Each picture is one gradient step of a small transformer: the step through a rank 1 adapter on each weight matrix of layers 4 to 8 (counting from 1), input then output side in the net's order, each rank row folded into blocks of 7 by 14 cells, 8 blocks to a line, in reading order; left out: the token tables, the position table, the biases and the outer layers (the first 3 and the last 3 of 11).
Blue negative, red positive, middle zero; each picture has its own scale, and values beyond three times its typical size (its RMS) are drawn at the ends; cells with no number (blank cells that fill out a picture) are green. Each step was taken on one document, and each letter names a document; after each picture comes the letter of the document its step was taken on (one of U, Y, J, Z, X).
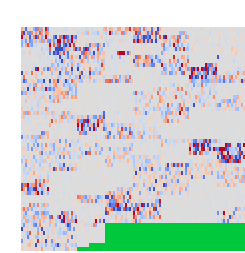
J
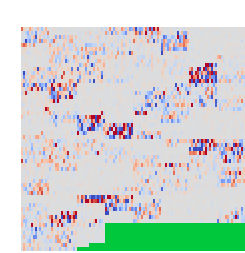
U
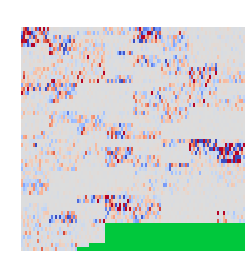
J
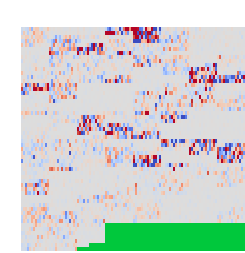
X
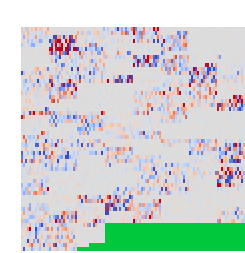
U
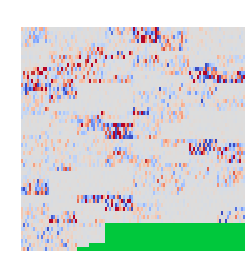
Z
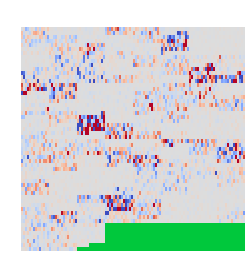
U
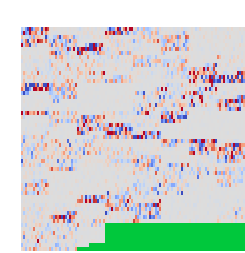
X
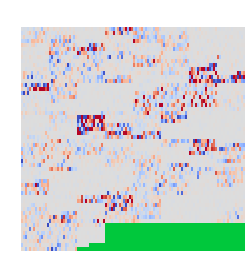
X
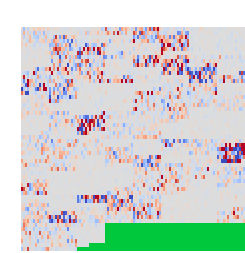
Z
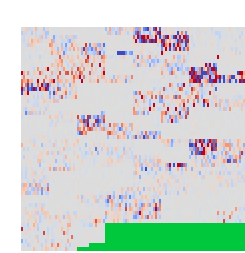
J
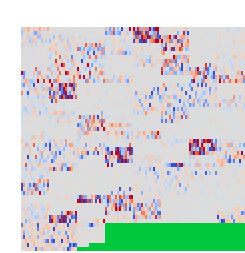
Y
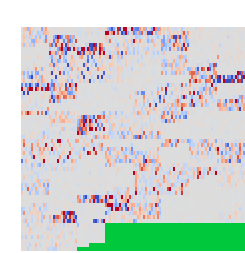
X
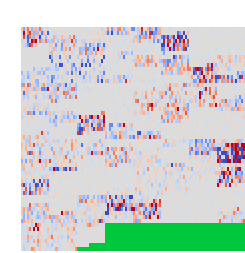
U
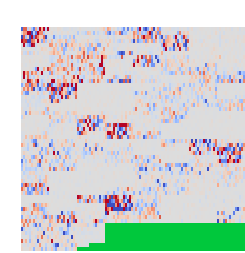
J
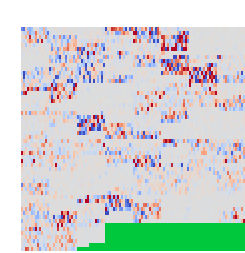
U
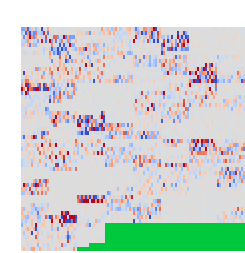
U
